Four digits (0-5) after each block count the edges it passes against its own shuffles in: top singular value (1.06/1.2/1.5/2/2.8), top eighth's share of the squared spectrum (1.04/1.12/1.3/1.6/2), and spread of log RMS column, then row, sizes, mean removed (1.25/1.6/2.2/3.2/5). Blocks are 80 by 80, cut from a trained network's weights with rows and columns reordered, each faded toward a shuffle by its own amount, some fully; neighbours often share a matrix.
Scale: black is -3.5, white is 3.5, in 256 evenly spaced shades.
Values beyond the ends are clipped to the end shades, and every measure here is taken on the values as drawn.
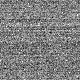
3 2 0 1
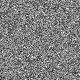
0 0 0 0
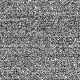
3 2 0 0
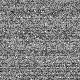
3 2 0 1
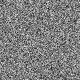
0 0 0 0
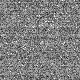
2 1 0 0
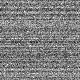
4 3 1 2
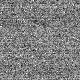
2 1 0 0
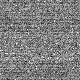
3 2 0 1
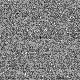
1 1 0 0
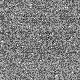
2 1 0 0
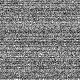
4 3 1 2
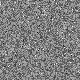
0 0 0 0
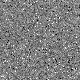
2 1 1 0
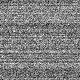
4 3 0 1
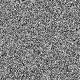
2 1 0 0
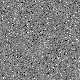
1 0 0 0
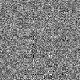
4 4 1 2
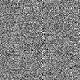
4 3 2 2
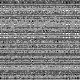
5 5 2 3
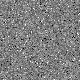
0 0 0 0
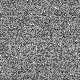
1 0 0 0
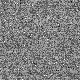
1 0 0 0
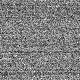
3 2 0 0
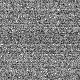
3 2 0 0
